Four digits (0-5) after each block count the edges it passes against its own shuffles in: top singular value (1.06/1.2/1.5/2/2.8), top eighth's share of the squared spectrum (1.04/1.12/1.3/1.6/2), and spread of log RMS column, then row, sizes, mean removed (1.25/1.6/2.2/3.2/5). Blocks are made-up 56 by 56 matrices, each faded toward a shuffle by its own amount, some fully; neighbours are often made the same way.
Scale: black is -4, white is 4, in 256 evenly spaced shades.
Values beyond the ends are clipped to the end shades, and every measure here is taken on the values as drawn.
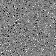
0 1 1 0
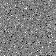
1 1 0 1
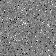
0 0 0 0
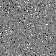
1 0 0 0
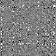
2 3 3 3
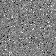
0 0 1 0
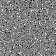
0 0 0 0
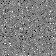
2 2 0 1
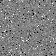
0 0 0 0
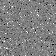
0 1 0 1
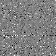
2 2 1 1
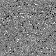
1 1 0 1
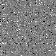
1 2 1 1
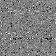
2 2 1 2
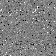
1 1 0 1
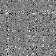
2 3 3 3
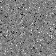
0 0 1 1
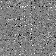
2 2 1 1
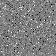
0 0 0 0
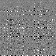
2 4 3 4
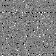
2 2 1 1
